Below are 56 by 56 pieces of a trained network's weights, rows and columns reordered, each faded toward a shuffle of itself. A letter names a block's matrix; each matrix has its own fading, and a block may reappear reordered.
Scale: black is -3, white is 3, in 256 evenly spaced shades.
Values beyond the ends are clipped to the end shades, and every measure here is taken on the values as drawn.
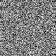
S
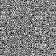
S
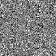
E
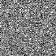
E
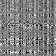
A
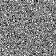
E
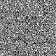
E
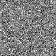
E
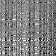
A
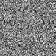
S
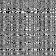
A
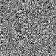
E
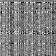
A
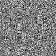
S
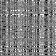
A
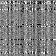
A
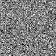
S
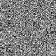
S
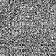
S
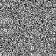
S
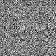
S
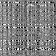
A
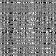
A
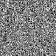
E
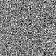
S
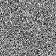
S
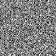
S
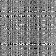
A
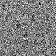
S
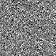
E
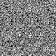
E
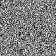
E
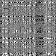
A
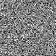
E
